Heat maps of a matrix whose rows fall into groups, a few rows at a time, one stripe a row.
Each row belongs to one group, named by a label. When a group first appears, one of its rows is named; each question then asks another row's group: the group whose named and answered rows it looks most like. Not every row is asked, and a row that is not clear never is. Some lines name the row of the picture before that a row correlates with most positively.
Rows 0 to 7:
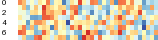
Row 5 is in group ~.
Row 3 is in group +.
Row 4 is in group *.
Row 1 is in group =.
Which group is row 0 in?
~
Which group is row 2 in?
=
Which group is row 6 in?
+
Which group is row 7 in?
*
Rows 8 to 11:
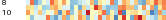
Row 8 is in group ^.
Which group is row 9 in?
+
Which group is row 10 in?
~
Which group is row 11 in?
*
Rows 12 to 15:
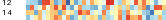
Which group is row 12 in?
*
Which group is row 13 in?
^
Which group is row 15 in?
~
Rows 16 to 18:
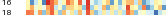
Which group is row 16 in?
~
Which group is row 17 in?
~
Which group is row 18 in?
~
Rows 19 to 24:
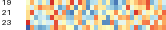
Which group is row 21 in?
^
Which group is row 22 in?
+
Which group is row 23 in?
+
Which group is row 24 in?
^
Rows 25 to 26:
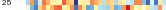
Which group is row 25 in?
*
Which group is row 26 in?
=
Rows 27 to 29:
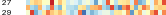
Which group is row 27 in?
^
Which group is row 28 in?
+
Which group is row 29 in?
^
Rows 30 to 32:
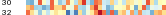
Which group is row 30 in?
=
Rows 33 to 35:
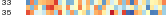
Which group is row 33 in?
^
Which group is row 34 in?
~
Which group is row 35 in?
*
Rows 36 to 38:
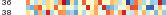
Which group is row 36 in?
*
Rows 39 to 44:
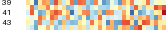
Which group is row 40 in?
^
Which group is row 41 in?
^
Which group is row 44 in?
*
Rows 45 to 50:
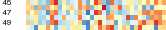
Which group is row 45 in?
+
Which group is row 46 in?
~
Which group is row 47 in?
+
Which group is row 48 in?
^
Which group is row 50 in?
*
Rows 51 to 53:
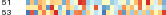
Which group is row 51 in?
=
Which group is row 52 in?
=
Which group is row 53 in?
^
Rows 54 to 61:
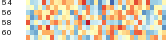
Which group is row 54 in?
=
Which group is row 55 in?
~
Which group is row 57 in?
*
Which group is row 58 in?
~
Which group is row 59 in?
*
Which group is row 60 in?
*
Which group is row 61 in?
+
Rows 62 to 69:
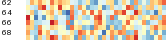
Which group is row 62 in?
^
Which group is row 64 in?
*
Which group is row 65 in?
+
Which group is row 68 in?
*
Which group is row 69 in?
~
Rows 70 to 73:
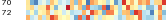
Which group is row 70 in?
+
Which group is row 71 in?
~
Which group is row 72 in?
*
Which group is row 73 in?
~
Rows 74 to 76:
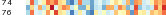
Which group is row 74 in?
^
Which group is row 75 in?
^
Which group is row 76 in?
^
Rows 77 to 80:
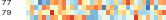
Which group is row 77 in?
+
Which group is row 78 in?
*
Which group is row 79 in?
^
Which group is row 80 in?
=
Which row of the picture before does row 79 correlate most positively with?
75
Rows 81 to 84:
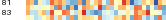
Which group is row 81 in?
+
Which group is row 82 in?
*
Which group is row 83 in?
=
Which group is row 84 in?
*
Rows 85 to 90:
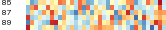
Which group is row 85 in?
=
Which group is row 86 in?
~
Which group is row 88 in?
+
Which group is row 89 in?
^
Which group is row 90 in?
*
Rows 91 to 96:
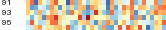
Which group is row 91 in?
+
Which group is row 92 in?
+
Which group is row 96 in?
~
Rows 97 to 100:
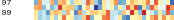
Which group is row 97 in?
=
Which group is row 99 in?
*
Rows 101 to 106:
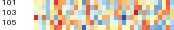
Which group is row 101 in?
~
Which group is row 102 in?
~
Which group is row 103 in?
^
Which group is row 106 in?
*
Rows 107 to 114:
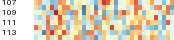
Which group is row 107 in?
+
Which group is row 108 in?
=
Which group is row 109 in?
~
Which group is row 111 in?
=
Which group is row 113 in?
=
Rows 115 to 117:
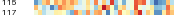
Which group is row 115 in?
~
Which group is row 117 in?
~
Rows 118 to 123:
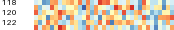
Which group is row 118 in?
*
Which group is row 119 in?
*
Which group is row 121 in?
^
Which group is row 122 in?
*
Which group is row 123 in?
~
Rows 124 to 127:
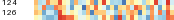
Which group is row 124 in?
=
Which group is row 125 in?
~
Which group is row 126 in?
+
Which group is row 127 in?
+
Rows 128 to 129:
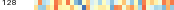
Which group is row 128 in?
^
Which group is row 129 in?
*
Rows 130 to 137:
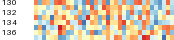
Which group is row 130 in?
~
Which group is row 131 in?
*
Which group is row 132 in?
*
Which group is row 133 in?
~
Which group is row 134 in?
*
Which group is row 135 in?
^
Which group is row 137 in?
*
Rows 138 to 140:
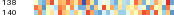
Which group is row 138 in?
=
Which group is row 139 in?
+
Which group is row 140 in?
=
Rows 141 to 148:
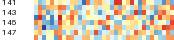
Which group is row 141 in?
*
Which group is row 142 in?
^
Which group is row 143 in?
^
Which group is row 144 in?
^
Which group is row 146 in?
^
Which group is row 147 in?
~
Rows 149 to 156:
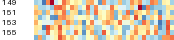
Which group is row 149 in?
=
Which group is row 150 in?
~
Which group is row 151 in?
~
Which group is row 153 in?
*
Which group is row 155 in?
=
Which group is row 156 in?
^
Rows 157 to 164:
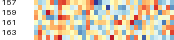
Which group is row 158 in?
=
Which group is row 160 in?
+
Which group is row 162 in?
^
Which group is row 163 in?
^
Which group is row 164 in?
~
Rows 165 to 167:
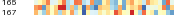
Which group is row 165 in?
=
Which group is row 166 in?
+
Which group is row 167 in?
*
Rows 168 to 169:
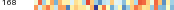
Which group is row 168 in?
=
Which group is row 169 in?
=
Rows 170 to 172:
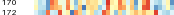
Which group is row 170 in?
*
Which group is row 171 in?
*
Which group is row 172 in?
=
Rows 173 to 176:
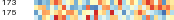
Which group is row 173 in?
*
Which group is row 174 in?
+
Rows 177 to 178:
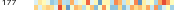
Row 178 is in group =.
